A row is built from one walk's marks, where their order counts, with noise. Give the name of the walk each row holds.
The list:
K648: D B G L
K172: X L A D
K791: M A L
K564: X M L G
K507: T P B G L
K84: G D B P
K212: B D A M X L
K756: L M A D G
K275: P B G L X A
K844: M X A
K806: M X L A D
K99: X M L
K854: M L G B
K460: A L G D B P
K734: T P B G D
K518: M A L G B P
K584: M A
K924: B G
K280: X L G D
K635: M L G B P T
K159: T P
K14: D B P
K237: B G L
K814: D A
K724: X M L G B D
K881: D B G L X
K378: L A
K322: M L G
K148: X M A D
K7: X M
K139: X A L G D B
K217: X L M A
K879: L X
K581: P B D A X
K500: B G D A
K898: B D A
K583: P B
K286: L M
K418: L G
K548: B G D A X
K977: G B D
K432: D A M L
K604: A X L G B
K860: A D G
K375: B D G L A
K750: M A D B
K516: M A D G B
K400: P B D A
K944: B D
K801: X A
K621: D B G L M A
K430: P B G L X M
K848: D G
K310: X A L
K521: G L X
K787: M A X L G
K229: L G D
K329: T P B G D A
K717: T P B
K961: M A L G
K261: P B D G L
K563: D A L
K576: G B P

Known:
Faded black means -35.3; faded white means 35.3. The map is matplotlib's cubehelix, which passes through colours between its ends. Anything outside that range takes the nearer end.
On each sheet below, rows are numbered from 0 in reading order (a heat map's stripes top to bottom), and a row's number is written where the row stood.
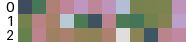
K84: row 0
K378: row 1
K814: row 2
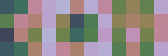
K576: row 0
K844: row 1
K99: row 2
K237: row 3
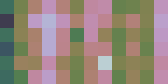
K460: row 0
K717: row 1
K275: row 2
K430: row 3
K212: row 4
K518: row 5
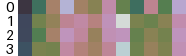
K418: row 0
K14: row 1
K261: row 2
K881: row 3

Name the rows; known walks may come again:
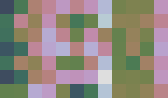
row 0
K84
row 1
K148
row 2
K275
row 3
K576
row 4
K563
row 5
K977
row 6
K584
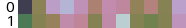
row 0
K717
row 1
K548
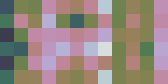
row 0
K881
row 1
K217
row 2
K734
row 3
K924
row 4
K507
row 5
K212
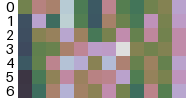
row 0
K378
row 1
K879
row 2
K564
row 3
K944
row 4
K583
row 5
K229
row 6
K418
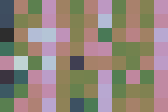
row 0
K280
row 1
K724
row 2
K159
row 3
K460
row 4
K801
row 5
K322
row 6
K756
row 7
K844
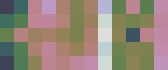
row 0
K854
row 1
K516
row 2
K814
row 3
K621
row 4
K648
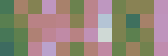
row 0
K139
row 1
K860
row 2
K500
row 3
K518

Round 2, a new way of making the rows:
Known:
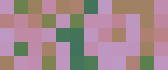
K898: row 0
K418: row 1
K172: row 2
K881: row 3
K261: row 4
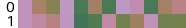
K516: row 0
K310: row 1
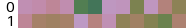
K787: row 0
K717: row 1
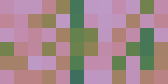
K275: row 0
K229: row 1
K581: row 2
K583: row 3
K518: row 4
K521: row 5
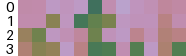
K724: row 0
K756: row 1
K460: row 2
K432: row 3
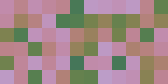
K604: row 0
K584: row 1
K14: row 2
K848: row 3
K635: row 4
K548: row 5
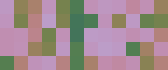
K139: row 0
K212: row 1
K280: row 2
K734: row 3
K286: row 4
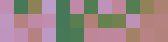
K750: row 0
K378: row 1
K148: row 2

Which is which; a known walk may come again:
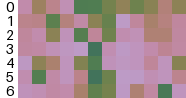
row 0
K584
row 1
K848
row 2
K860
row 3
K724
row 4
K139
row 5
K621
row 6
K581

